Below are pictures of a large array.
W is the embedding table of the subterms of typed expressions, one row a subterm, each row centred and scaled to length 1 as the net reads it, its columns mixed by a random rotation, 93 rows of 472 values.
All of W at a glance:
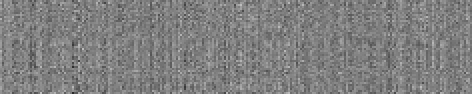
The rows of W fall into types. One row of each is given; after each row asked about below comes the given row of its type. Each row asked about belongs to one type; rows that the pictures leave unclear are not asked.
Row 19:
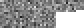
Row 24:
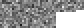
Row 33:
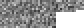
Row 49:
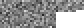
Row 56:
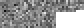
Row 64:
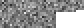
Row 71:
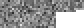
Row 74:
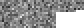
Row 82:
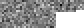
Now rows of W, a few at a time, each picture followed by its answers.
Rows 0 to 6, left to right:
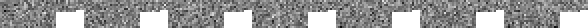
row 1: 82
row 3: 74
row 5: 64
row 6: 19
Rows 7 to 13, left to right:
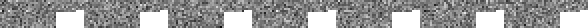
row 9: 49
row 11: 64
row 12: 56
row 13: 24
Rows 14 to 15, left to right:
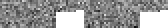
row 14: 33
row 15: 19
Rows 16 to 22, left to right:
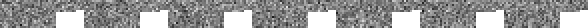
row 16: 24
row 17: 49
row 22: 74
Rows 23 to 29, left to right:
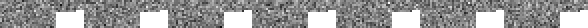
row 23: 82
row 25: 49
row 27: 82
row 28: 71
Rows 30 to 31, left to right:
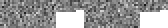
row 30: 71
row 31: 82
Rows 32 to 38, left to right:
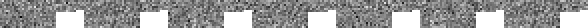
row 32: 19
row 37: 33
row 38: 33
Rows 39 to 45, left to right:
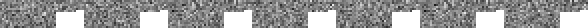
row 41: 56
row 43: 56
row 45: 82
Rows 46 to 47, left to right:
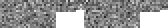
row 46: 82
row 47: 64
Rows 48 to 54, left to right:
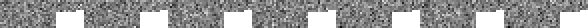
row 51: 19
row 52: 64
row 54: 64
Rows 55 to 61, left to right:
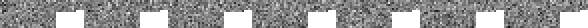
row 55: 64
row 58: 56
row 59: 82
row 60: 19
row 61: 64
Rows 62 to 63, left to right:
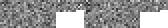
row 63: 64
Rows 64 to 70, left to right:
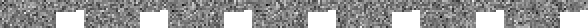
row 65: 82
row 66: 56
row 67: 56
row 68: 74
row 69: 49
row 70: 33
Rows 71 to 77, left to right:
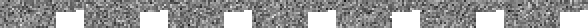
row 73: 24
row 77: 56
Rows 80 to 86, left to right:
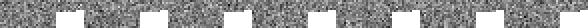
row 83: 74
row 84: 33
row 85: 74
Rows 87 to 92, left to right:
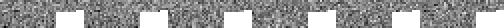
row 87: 19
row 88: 19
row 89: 74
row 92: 56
